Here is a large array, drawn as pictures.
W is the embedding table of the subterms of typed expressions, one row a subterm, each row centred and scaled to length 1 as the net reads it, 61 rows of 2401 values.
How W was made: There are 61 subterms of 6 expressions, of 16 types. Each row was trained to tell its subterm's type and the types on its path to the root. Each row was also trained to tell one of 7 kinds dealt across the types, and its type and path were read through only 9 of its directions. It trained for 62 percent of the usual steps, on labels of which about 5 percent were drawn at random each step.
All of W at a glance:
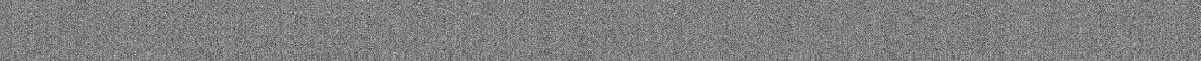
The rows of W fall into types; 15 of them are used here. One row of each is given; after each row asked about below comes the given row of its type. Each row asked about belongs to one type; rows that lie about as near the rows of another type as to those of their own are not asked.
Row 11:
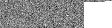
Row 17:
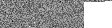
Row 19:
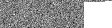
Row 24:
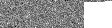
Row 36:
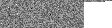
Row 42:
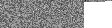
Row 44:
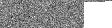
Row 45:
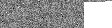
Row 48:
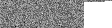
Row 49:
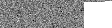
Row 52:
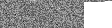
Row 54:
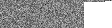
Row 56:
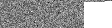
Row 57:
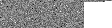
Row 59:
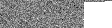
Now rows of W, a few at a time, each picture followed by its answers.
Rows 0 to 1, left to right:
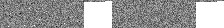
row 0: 42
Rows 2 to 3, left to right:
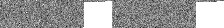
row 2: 42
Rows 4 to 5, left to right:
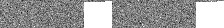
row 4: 57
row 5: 54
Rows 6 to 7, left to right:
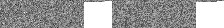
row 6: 49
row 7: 17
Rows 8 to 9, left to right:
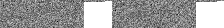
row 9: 44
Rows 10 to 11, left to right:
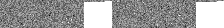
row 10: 36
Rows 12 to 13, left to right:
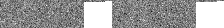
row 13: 48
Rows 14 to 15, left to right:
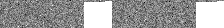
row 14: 56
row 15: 45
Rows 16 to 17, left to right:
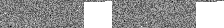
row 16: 42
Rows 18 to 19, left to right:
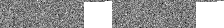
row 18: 17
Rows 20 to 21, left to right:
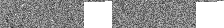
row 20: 48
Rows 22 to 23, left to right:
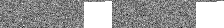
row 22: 59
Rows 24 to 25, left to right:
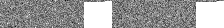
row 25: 49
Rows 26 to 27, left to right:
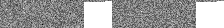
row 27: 36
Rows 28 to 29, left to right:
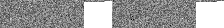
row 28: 49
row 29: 44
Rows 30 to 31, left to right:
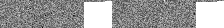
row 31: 59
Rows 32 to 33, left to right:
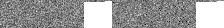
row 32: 52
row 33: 11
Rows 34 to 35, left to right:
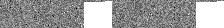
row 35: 56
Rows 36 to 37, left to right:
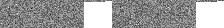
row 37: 44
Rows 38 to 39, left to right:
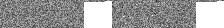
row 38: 52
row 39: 52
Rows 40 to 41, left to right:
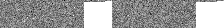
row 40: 45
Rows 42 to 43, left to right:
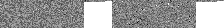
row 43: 54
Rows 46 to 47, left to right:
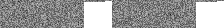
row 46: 57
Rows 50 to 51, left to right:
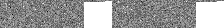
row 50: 11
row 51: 44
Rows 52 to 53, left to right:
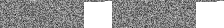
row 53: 52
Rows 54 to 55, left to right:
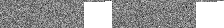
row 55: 57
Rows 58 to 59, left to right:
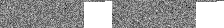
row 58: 57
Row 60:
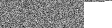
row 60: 56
